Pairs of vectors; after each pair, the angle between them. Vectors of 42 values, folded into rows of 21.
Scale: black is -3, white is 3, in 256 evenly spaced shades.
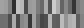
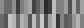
orthogonal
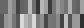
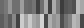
partly aligned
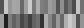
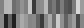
partly aligned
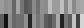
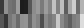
partly aligned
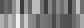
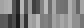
nearly opposite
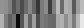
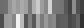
nearly opposite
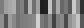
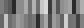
nearly opposite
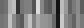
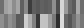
partly aligned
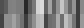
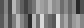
partly aligned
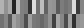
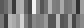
partly aligned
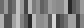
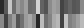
orthogonal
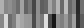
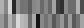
orthogonal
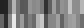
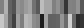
partly opposed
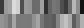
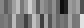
partly aligned
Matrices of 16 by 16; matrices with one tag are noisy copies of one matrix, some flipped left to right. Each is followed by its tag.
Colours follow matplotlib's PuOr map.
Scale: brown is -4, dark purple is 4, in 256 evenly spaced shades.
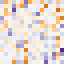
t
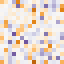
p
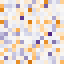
p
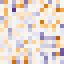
t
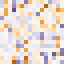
t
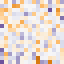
t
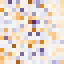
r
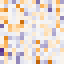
t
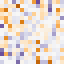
t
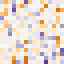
t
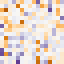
t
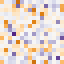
p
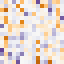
t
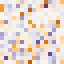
p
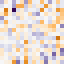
t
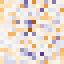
r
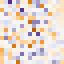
r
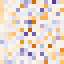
r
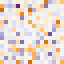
p
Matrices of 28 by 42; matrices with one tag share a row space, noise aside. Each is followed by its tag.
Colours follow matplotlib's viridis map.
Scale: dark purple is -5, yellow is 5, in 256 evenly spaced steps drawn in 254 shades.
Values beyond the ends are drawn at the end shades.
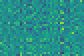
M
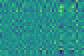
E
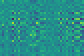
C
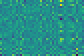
E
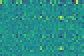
E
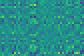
C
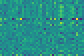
E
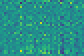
M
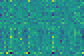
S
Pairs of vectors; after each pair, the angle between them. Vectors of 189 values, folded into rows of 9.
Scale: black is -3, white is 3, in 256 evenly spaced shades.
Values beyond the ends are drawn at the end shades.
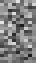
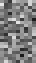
orthogonal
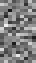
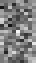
orthogonal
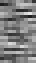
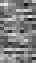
nearly opposite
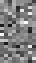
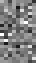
nearly parallel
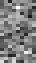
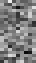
nearly opposite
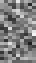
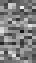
partly opposed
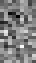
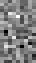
nearly opposite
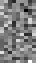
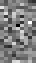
orthogonal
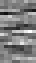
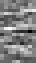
nearly opposite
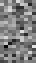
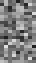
nearly opposite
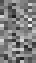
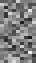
orthogonal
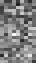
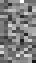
partly aligned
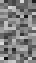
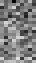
partly aligned
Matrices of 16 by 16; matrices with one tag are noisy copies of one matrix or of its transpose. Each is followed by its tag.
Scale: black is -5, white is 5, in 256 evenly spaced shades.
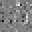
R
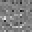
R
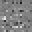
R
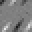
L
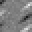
L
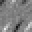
L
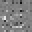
R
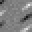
L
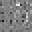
R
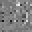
R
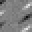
L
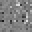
R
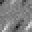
L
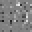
R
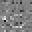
R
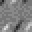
L
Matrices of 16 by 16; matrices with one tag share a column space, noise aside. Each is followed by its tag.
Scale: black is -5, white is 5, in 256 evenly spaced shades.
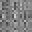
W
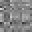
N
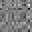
N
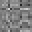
N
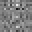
N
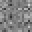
N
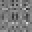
N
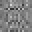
N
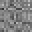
N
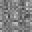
W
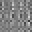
W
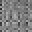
W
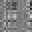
W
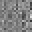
W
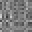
W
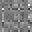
N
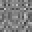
N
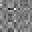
N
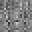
W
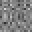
N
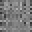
W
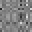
N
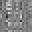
W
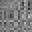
W
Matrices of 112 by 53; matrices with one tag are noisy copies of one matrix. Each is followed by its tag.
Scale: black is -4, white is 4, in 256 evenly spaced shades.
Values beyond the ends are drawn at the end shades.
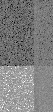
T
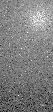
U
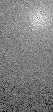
U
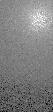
U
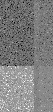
T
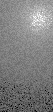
U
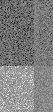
T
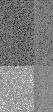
T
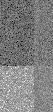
T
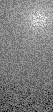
U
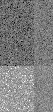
T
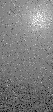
U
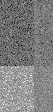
T
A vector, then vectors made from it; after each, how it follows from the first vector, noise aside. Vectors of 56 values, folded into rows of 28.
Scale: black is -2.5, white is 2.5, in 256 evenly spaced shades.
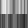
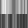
copied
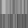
shrunk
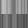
shrunk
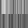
shrunk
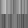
shrunk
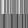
partly zeroed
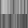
shrunk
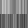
shrunk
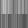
shrunk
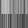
shrunk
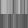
shrunk
